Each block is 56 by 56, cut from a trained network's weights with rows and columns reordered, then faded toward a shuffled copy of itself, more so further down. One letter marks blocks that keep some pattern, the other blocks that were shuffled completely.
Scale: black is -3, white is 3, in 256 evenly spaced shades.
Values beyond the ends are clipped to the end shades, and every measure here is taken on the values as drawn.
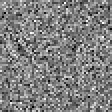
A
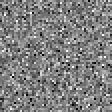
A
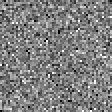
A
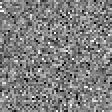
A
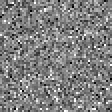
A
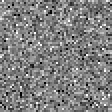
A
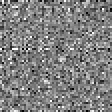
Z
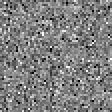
A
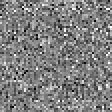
Z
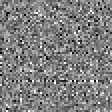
Z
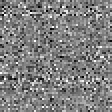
Z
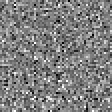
Z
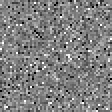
A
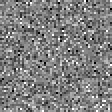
A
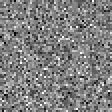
A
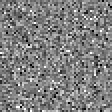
A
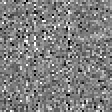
Z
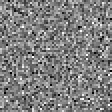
A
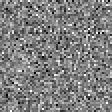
Z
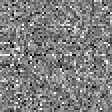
Z
